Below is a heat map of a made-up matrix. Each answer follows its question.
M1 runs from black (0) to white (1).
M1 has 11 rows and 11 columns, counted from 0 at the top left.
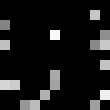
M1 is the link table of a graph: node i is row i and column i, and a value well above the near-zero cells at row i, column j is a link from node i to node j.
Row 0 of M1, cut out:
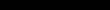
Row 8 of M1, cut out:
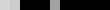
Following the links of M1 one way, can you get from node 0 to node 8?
no
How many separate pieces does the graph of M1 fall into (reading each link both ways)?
1
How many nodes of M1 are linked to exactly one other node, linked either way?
2
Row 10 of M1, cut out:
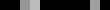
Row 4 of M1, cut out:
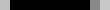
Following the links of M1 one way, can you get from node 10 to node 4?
yes
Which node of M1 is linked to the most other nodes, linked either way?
node 10
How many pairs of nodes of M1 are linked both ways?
3
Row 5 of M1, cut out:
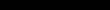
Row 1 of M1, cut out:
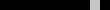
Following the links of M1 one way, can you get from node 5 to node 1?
no
